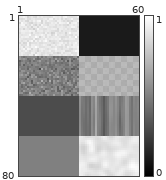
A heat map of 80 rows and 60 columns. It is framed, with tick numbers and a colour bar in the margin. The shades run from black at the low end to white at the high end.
It is made of 4 by 2 panels. Panel 1,1: very high, fine-grained, faint in contrast. Panel 1,2: very low, flat. Panel 2,1: middling, fine-grained. Panel 2,2: high, checkered, faint in contrast. Panel 3,1: low, flat. Panel 3,2: middling, streaked downward. Panel 4,1: middling, flat. Panel 4,2: very high, blotchy, faint in contrast.
